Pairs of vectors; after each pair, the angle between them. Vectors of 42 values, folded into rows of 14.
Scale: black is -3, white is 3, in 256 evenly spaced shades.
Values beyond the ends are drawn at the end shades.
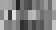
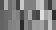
orthogonal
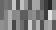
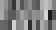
nearly opposite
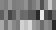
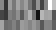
partly aligned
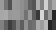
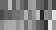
nearly opposite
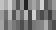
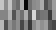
nearly parallel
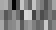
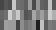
partly opposed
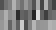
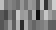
nearly opposite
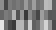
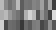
orthogonal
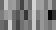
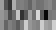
orthogonal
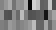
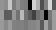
nearly parallel
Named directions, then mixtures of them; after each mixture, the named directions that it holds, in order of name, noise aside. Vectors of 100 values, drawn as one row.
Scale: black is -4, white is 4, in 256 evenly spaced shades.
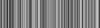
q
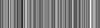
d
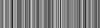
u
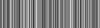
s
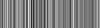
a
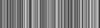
d, q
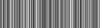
s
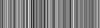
a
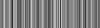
u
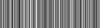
s, u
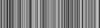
q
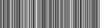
s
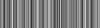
u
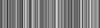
d, q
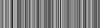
u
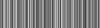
a, u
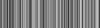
q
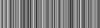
s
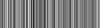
a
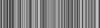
q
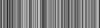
q, s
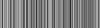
a, s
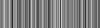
u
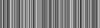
s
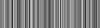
s, u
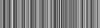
u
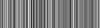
a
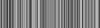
q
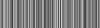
a, u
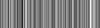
d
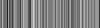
a, q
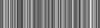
d, u
